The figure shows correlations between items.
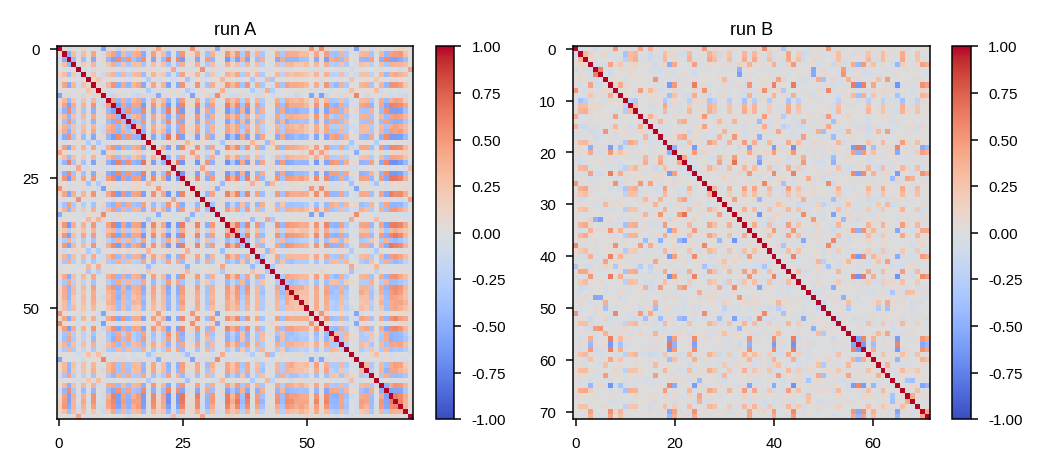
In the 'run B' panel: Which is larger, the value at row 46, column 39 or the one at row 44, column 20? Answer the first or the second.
the second
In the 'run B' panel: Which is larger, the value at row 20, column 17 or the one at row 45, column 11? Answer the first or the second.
the second
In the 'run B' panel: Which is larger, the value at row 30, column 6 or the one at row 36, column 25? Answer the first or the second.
the first
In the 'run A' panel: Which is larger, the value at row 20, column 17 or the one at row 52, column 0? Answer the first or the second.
the second
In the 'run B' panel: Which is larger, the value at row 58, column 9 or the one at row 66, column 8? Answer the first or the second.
the first
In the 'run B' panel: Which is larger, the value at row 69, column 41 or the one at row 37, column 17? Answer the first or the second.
the first
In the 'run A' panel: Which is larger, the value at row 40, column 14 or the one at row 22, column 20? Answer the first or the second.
the second
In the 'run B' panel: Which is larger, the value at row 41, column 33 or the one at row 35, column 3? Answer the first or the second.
the second
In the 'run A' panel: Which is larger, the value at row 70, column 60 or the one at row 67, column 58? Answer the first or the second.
the first
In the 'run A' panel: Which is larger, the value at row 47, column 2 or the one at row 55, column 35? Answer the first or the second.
the second
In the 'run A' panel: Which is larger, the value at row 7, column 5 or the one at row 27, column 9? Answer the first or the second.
the first
